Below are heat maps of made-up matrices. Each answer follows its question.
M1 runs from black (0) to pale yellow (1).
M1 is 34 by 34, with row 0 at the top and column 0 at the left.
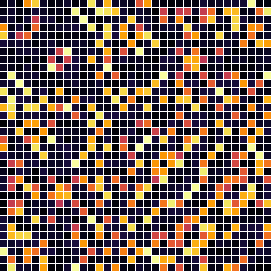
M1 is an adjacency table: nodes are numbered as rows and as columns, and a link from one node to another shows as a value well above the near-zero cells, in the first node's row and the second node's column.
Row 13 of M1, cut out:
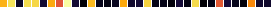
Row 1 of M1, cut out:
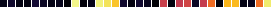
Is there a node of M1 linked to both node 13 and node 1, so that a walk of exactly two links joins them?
no
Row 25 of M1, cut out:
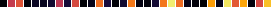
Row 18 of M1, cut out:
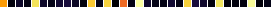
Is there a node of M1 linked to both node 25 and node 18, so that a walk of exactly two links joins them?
no
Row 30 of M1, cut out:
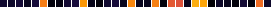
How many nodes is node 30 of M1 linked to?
9
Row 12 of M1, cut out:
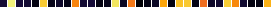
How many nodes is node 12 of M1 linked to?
12
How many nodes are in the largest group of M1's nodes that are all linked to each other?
8
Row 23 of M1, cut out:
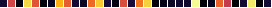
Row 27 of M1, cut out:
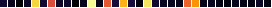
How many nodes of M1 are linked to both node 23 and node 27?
5
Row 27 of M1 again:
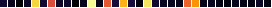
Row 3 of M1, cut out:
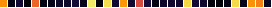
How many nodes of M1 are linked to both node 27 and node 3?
5
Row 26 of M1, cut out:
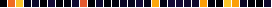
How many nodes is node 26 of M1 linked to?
7
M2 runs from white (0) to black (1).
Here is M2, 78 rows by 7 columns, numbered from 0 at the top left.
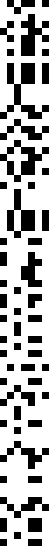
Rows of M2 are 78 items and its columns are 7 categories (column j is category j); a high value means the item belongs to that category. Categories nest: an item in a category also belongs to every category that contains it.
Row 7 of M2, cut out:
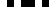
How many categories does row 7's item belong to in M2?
4
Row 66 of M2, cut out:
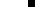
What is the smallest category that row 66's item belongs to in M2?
4
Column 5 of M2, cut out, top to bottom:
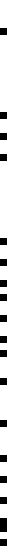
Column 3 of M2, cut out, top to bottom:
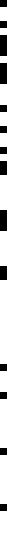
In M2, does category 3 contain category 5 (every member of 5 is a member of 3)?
no
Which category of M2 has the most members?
4
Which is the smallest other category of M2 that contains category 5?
0
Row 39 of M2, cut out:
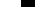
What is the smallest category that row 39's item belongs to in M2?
3
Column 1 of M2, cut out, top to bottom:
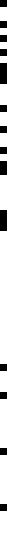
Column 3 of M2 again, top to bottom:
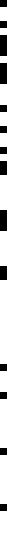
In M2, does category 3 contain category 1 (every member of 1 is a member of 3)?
yes
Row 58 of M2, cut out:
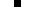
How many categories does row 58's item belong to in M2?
1
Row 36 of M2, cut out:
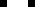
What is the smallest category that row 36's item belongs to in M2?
0
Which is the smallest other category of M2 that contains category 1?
3
